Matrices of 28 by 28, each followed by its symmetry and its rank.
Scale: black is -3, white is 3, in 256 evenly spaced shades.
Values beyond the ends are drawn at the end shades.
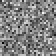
neither, full rank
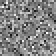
symmetric, full rank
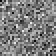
symmetric, full rank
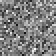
neither, full rank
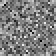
symmetric, full rank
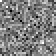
symmetric, full rank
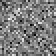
symmetric, full rank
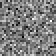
neither, full rank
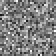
neither, full rank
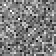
symmetric, full rank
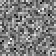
symmetric, full rank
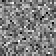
neither, full rank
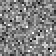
symmetric, full rank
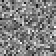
neither, full rank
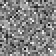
symmetric, full rank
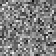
neither, full rank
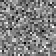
neither, full rank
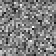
neither, full rank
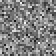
neither, full rank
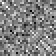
symmetric, full rank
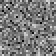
symmetric, full rank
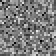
symmetric, full rank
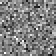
neither, full rank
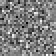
symmetric, full rank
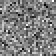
neither, full rank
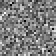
neither, full rank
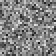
neither, full rank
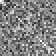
symmetric, full rank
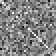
symmetric, full rank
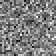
neither, full rank
